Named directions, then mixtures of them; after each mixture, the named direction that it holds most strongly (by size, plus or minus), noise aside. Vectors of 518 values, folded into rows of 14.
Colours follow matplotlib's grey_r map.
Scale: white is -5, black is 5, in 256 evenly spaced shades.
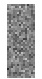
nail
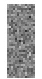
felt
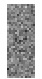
nail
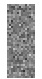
nail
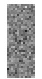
felt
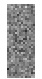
nail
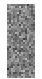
nail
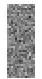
felt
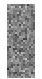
nail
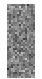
nail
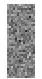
felt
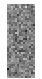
nail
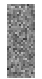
nail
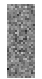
nail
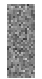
nail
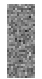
felt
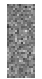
felt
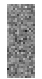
felt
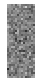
felt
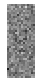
nail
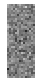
felt
